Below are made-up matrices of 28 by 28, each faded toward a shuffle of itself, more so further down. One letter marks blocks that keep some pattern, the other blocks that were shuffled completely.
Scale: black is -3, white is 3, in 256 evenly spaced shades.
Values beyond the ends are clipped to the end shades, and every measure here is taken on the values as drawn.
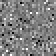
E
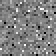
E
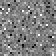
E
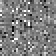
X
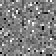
E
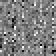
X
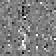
X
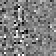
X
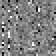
X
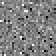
E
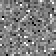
E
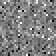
E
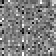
X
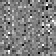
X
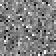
E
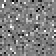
E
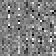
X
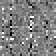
X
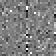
X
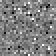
E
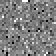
E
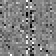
X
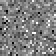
E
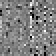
X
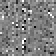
X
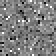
E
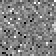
E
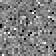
E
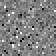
E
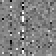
X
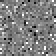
E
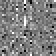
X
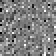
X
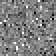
E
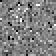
E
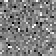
E
